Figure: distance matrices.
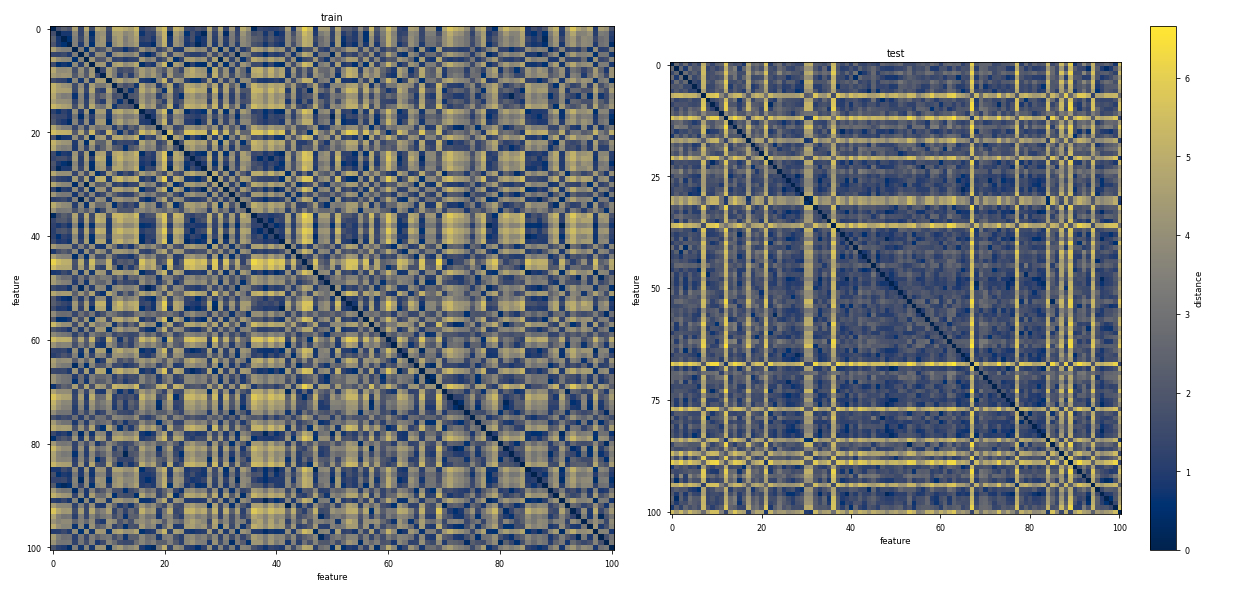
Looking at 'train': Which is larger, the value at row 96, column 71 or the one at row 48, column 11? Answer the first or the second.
the second
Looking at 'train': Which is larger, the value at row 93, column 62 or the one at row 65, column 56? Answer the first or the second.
the first
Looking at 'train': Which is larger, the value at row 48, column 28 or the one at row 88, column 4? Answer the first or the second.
the second
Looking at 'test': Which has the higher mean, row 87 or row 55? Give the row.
87
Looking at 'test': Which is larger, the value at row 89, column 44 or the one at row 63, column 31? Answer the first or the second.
the second
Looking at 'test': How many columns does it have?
101
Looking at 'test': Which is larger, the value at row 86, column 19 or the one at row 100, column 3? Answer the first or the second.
the second
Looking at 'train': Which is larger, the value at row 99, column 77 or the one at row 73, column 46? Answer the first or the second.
the second
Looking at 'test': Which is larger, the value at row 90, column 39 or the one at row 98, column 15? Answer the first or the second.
the first
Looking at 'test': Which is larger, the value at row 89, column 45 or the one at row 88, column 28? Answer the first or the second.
the first
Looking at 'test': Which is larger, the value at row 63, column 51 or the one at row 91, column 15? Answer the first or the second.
the first
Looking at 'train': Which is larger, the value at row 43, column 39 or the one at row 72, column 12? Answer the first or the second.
the second
